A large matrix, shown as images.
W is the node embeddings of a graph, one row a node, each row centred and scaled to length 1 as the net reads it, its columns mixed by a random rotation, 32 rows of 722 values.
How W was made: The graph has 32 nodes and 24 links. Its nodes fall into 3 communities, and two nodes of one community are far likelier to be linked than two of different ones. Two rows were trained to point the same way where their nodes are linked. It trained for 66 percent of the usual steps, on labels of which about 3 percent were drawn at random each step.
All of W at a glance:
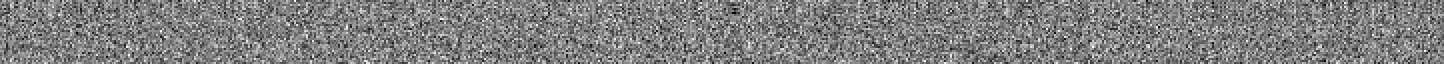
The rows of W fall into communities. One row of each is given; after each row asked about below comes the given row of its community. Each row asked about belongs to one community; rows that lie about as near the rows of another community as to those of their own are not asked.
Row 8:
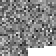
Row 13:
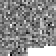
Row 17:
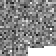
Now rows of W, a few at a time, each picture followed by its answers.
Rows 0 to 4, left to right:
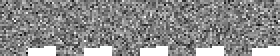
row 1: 8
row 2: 17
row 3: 8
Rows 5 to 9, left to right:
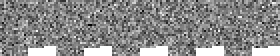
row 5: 17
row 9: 17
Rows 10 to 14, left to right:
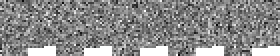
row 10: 13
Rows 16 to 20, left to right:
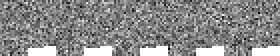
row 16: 13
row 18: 17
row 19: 13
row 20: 17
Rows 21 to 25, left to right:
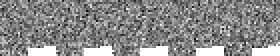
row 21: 8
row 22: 13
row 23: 13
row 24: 8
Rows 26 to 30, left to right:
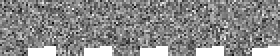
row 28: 17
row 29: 8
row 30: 17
